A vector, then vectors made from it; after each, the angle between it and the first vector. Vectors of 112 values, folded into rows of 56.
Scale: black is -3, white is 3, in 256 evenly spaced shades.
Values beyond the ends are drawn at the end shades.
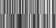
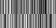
partly opposed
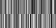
partly opposed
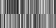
orthogonal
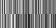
orthogonal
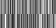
partly aligned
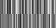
partly aligned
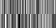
partly aligned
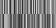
partly aligned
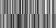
nearly parallel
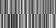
orthogonal
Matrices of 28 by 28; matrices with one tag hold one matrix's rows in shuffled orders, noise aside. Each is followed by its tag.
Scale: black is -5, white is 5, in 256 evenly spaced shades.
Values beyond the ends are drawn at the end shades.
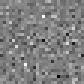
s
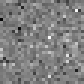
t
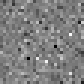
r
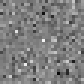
s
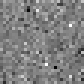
r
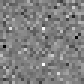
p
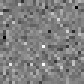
p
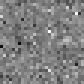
t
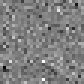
p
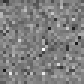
p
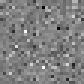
s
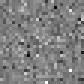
r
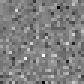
s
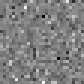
s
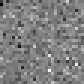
t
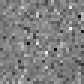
r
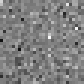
t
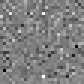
p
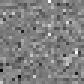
t
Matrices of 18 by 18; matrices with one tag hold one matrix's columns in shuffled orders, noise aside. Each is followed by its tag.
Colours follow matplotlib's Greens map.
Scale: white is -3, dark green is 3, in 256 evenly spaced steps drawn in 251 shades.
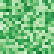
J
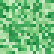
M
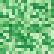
M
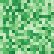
J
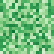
M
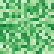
M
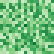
M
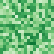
M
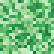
M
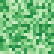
M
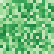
M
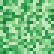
J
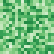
J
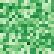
M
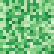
J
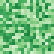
M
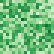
M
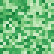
J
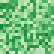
M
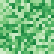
M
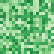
J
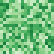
M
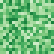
J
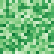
M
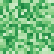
M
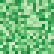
J
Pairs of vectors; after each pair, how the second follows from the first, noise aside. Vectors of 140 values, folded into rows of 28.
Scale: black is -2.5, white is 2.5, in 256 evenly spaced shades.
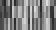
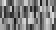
sign-scrambled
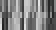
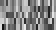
sign-scrambled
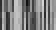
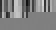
partly zeroed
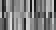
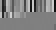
partly zeroed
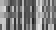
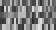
sign-scrambled
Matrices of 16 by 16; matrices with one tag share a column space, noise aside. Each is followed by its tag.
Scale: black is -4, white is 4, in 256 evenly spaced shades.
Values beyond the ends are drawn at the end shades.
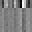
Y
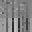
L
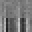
L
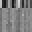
Y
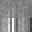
L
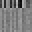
Y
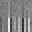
L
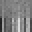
L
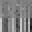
L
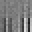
L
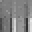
L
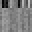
Y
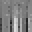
L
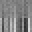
L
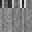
Y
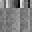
Y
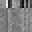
Y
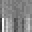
L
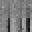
L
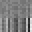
L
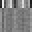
Y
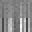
L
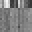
Y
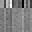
Y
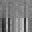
L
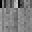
Y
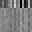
Y
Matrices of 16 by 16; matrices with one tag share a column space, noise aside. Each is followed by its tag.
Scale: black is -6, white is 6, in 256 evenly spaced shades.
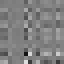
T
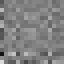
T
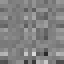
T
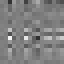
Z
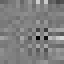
Z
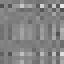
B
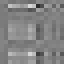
B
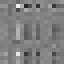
B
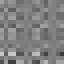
T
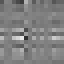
Z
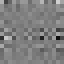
Z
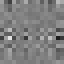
Z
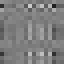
B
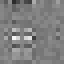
Z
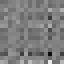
T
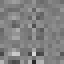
T
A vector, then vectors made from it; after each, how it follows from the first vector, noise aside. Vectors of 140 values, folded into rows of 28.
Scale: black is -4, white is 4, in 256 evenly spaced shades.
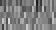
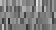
negated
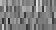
negated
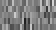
wrapped around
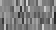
wrapped around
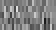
wrapped around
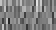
negated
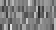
wrapped around
